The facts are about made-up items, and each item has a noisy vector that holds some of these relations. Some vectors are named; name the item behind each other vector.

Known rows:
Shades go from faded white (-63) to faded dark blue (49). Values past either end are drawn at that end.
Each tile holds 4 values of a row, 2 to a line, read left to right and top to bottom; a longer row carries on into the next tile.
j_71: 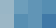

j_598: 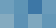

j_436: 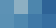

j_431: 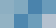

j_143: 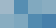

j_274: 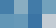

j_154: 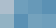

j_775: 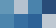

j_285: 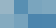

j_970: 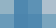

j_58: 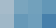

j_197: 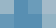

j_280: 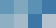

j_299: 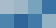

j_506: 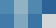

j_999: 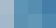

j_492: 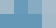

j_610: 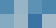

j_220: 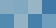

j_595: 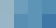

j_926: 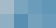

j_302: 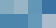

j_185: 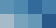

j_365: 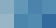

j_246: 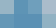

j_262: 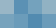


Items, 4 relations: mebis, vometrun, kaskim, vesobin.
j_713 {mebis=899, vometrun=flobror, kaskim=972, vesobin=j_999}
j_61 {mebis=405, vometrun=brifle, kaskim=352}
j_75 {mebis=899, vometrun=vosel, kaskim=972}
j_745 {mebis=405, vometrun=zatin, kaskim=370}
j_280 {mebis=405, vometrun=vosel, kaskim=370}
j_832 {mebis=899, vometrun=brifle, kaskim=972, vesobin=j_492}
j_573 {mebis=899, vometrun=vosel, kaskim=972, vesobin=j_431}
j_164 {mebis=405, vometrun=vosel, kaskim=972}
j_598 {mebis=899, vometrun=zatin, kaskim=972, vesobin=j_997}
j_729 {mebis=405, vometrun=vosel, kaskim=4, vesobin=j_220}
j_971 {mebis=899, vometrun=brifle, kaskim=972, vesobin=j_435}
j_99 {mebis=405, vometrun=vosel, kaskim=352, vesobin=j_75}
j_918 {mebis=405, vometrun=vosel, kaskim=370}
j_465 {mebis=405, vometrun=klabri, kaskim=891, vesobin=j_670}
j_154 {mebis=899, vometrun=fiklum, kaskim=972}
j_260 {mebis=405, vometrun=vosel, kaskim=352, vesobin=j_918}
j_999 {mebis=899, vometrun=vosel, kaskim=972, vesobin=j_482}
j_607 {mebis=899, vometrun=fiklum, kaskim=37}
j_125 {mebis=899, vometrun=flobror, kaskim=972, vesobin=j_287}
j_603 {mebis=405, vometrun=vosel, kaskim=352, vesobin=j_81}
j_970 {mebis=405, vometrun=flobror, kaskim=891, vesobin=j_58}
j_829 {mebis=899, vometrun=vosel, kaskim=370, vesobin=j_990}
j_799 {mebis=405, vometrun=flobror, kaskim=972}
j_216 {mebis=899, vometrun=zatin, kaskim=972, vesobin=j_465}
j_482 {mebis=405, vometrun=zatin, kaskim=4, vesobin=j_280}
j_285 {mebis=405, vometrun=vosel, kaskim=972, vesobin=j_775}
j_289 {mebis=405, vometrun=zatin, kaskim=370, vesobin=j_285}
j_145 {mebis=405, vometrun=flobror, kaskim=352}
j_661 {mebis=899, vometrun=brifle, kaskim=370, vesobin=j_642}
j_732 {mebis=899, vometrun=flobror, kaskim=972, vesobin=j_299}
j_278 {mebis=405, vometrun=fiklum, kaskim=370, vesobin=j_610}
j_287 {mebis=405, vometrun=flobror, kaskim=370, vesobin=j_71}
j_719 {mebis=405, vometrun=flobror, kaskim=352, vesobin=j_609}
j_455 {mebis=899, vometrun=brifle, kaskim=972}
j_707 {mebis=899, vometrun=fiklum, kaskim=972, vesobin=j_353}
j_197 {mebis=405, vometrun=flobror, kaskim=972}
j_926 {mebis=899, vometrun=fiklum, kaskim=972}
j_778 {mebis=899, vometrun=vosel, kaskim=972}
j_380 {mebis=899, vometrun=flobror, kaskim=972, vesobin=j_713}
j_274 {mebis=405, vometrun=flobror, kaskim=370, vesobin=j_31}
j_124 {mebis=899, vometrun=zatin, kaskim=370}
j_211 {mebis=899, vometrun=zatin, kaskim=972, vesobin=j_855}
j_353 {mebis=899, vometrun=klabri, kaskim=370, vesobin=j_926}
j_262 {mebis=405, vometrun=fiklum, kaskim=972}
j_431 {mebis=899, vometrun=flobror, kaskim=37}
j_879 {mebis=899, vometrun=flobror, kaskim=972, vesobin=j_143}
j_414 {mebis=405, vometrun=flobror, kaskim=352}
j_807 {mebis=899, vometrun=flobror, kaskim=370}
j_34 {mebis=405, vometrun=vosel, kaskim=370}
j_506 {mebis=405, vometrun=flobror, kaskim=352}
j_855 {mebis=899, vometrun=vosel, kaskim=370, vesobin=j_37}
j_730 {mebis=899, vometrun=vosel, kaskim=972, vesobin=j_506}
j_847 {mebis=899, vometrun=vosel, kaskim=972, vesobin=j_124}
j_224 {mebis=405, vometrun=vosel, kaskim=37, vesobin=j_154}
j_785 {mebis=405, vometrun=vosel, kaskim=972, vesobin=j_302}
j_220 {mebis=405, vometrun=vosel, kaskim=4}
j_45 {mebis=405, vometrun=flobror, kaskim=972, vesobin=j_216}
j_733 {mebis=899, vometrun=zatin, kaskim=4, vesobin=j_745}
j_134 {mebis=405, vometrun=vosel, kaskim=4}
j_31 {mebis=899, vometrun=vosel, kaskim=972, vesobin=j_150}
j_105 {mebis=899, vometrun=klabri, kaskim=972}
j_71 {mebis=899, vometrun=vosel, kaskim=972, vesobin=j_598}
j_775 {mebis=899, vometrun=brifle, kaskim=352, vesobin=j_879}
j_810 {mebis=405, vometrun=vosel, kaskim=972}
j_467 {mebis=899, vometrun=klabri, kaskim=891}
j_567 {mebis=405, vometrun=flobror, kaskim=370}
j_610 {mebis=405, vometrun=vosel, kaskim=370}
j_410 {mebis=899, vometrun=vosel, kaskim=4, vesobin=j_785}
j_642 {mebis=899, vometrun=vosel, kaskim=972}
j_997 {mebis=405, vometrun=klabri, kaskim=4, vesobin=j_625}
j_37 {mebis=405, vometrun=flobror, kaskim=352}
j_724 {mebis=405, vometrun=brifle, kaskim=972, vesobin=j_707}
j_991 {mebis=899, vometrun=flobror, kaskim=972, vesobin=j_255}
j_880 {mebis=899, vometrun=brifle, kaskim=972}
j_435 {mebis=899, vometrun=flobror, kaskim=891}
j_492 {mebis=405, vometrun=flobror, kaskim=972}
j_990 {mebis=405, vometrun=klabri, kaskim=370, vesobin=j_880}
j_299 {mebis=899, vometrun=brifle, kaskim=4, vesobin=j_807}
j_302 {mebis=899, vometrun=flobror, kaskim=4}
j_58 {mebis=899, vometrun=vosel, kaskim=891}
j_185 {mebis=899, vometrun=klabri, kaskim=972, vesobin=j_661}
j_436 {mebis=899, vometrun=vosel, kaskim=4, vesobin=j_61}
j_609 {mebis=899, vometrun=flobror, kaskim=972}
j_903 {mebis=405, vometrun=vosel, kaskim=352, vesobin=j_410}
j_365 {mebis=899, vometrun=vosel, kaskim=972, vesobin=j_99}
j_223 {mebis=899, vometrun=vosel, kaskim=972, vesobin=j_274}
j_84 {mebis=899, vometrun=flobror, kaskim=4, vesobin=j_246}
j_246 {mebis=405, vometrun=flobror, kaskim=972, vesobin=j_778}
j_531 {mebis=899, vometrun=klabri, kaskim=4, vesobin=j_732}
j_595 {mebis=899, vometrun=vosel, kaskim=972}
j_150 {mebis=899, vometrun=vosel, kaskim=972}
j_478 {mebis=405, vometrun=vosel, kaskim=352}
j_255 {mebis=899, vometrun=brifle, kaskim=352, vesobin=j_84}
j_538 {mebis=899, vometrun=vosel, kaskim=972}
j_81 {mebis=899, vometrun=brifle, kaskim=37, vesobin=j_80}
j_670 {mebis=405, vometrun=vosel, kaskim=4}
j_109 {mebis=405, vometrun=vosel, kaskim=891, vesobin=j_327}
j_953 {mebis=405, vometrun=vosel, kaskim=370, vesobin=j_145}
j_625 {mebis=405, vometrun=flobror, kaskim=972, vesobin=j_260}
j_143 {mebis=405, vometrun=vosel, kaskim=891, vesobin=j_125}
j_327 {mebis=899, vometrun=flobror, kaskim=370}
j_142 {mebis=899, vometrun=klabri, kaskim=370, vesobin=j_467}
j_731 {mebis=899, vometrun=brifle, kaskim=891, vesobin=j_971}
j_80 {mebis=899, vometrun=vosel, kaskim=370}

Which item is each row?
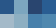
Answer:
j_142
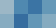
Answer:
j_380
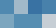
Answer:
j_327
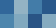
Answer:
j_603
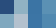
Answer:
j_990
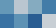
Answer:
j_61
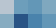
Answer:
j_731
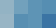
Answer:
j_31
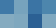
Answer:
j_953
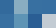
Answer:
j_719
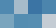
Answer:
j_807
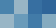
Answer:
j_855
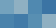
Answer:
j_84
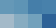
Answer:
j_105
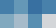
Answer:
j_745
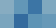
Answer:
j_991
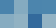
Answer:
j_34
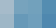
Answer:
j_642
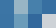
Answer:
j_414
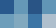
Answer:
j_289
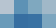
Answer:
j_724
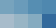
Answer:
j_467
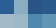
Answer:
j_353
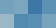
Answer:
j_607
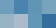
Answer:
j_465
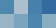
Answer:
j_80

